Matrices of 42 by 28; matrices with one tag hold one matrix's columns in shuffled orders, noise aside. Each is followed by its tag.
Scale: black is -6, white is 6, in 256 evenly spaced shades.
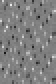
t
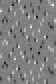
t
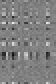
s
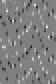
t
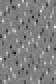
t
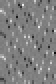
t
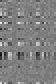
s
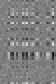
s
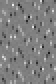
t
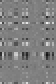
s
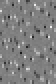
t
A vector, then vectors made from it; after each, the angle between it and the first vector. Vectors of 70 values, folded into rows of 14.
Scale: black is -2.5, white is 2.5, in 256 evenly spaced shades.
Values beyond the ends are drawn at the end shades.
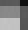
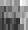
nearly opposite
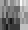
nearly opposite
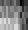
nearly parallel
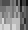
nearly parallel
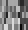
partly aligned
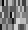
orthogonal
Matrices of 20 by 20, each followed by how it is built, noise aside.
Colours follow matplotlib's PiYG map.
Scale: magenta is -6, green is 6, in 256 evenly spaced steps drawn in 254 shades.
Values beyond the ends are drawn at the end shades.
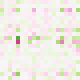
low rank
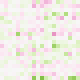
low rank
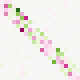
banded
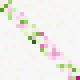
banded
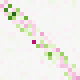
banded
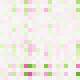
low rank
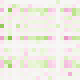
low rank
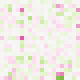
low rank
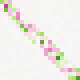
banded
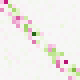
banded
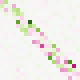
banded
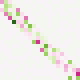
banded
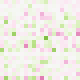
low rank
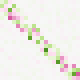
banded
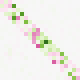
banded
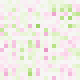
low rank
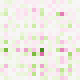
low rank
